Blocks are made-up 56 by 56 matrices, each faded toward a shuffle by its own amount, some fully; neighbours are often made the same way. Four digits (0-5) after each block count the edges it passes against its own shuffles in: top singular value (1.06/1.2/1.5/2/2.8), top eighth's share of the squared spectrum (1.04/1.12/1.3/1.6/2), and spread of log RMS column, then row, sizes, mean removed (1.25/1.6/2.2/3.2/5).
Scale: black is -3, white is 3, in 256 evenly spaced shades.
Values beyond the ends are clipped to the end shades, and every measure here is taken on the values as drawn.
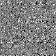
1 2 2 2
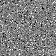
0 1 0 0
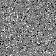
0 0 0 0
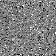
1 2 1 1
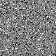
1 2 1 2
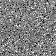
1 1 0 0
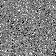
0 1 0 0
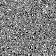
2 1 0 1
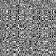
4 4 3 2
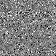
0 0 0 2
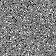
0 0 0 0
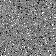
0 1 0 0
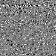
2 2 0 3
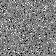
0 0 0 0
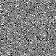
3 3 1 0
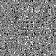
3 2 1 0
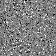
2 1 0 0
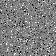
0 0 0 0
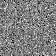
0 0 0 0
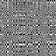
5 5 3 3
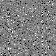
3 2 1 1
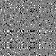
4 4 2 2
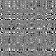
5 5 3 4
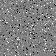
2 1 0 0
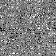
3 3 1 2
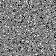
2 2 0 0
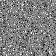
2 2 0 0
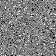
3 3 1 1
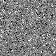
1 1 0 0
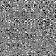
3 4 2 2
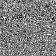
1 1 0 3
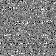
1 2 0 3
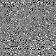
2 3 2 2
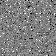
1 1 0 1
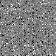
1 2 2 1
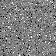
0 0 0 0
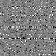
4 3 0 2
